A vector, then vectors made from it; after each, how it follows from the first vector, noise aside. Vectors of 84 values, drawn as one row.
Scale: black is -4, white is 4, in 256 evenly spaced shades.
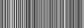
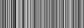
sign-scrambled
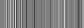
partly zeroed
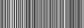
copied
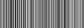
negated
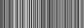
wrapped around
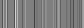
partly zeroed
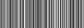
wrapped around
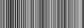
negated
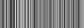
sign-scrambled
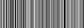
negated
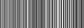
wrapped around
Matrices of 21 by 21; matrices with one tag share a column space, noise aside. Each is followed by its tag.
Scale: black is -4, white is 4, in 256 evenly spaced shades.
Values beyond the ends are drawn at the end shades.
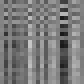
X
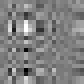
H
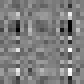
H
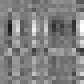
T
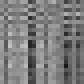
X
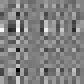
H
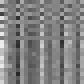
X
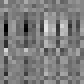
T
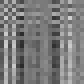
X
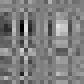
T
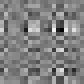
H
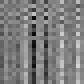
X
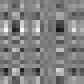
H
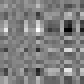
H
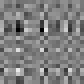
H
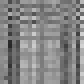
X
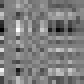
H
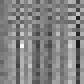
X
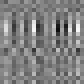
T
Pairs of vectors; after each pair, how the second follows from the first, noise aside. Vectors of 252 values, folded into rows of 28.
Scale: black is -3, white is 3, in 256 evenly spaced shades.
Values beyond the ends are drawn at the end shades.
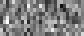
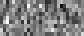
copied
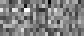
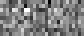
copied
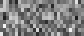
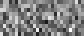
copied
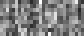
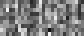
copied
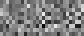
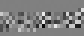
partly zeroed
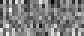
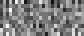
copied
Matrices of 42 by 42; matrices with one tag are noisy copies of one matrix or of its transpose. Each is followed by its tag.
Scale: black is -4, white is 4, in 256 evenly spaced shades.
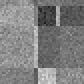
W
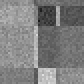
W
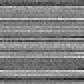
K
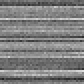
K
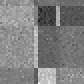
W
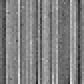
K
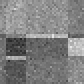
W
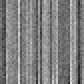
K
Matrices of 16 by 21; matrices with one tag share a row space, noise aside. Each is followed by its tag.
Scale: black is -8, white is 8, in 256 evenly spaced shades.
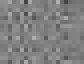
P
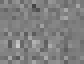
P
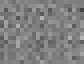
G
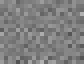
G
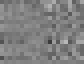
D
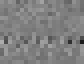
G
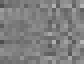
D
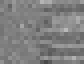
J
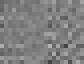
D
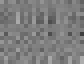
G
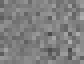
D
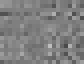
D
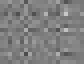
P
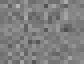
P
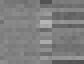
J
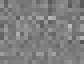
G
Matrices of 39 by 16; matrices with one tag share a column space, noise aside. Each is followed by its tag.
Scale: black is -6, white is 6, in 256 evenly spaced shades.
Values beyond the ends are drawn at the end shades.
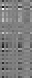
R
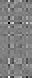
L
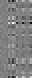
L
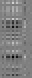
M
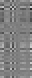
R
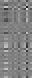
R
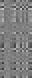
R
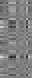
M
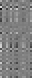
R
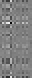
L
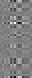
L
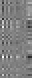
M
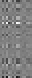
L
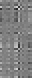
R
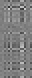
R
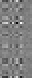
L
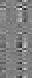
R
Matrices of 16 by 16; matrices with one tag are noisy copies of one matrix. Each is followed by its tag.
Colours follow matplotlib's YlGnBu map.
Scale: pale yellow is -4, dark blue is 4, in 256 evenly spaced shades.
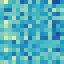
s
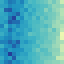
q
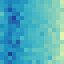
q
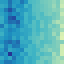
q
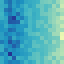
q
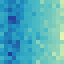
q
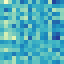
s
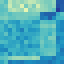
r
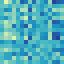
s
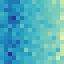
q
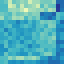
r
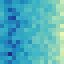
q
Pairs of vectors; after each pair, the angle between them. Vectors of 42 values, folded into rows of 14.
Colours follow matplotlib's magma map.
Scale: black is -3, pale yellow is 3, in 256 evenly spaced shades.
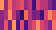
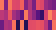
nearly parallel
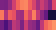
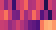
partly aligned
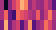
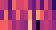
partly aligned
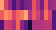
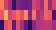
nearly parallel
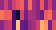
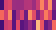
partly aligned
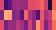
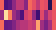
nearly parallel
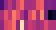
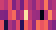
partly opposed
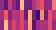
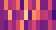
partly opposed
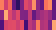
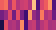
partly aligned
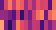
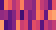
nearly parallel
